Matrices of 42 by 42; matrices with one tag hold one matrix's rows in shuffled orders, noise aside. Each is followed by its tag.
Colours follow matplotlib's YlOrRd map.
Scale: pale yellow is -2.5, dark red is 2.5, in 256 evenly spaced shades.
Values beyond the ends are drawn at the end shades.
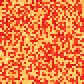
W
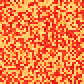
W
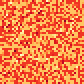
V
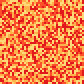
W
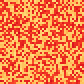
W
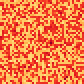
W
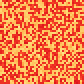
W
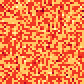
V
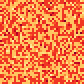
W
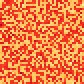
V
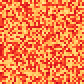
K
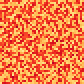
V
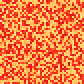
V
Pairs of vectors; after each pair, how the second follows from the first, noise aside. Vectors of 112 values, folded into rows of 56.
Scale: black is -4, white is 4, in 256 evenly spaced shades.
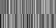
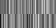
copied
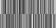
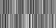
shuffled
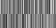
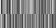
shuffled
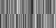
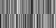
copied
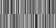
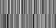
shuffled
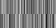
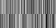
copied
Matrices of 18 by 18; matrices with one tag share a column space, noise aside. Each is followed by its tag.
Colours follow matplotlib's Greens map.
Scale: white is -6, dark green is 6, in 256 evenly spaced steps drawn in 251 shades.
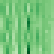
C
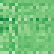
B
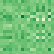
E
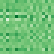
E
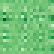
E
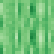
C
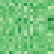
B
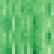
C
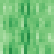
C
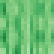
C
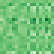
B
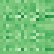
E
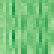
C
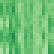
C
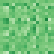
B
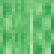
C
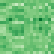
B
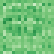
B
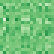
B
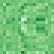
B
